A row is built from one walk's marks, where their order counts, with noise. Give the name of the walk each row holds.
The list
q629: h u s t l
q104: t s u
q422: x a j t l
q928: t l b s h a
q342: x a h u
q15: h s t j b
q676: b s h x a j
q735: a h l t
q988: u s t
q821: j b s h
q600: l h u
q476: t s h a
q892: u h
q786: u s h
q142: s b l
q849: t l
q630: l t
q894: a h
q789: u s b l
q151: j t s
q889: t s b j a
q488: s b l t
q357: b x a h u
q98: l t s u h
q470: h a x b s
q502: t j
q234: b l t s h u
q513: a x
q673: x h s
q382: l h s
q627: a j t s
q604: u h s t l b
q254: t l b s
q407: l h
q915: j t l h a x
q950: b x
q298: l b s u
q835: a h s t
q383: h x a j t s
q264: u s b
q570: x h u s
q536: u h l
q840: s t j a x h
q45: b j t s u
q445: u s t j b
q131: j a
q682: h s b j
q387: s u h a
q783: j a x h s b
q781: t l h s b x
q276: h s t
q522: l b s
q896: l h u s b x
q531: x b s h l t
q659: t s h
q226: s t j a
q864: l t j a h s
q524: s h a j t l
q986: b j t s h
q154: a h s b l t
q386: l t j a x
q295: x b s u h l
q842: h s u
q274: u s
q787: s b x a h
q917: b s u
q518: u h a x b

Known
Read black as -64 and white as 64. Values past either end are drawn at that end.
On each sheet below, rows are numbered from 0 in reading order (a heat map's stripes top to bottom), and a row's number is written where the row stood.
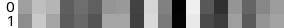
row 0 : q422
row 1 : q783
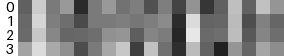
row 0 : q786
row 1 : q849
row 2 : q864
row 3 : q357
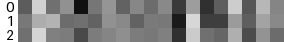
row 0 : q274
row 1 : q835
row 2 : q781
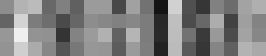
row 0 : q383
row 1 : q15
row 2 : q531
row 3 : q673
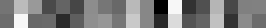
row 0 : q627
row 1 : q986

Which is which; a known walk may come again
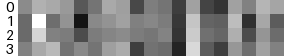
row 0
q518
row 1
q142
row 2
q781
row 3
q735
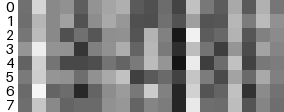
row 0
q382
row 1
q536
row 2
q915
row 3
q531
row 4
q502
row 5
q407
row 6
q986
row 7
q864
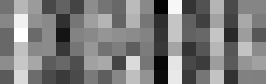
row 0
q627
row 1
q676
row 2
q488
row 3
q387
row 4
q783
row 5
q151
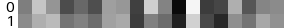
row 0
q131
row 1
q894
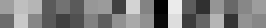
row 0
q422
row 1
q840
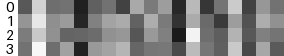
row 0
q104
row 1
q295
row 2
q386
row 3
q298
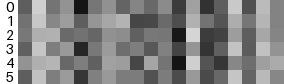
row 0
q274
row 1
q600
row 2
q835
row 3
q786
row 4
q383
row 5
q604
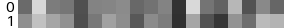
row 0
q630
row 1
q570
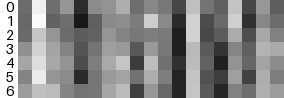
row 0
q234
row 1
q45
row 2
q524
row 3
q673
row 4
q357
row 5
q787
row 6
q470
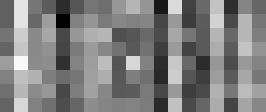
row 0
q889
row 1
q264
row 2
q896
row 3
q842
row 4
q950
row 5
q154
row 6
q892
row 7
q15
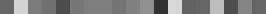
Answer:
q849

